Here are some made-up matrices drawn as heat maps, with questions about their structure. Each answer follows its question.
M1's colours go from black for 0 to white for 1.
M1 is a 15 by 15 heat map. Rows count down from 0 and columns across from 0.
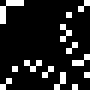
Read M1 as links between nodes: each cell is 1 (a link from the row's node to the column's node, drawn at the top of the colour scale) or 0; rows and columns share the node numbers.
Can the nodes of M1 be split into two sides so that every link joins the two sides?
yes
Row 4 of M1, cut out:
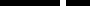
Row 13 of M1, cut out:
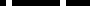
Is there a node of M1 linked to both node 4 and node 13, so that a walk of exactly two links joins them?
yes
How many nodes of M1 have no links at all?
0
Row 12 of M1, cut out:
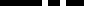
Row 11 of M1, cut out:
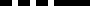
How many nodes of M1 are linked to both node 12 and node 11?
0
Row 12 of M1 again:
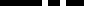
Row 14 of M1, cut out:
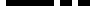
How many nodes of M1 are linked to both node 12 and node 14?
0
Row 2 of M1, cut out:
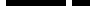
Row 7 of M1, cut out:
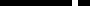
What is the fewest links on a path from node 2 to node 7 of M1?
4
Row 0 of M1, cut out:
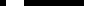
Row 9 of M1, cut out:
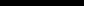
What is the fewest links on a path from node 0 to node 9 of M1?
2
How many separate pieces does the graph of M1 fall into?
1
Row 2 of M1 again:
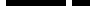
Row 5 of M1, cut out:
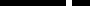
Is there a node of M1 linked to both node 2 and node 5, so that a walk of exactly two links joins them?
yes
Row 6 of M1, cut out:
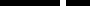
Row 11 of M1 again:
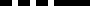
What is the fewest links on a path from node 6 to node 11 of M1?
6
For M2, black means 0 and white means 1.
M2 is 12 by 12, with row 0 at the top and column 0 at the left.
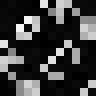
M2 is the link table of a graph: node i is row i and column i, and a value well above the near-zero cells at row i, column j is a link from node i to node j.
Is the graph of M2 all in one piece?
yes
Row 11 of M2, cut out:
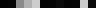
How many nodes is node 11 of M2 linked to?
4
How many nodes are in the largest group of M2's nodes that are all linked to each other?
5
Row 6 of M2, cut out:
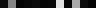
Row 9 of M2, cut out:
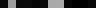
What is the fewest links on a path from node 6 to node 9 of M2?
1
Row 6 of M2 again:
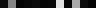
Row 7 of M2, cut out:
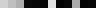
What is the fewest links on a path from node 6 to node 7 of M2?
1
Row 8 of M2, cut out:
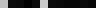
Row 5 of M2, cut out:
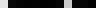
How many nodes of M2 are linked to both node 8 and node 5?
1
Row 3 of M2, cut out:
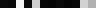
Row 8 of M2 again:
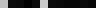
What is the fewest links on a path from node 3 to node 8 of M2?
4
